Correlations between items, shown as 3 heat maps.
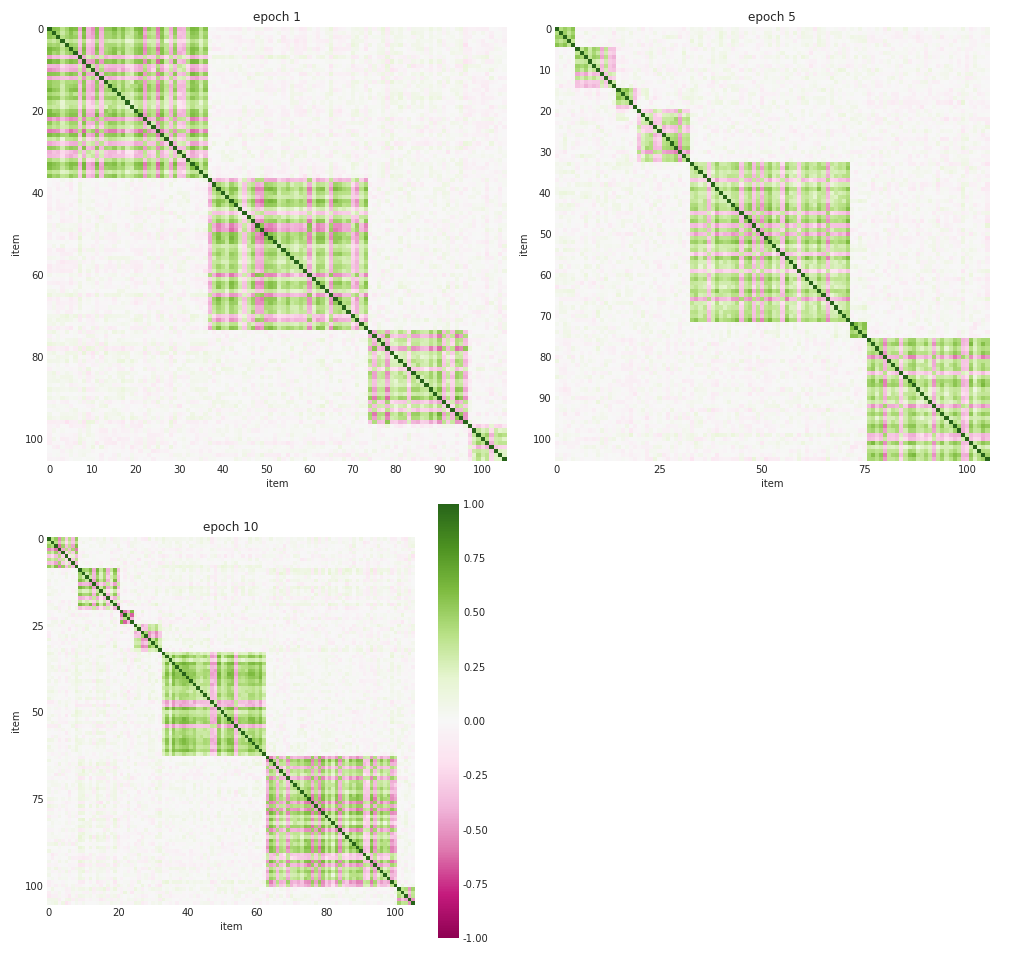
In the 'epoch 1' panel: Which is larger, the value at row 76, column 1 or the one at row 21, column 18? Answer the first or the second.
the second
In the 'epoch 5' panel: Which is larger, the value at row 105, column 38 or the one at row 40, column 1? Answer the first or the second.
the second
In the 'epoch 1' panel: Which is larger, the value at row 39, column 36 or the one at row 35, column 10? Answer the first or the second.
the first
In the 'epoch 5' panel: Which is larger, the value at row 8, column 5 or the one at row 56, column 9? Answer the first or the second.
the first
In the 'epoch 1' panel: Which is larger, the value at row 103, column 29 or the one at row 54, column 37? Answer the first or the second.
the first
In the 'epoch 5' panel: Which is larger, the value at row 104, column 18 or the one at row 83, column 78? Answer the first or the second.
the second
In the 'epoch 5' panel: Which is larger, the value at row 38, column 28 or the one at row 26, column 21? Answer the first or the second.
the second
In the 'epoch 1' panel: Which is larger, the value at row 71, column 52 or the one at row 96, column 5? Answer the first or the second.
the second
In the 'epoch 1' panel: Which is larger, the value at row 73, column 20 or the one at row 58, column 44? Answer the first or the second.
the second
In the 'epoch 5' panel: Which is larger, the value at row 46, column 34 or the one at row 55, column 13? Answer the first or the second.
the first
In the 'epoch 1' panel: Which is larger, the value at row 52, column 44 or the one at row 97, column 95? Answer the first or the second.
the first
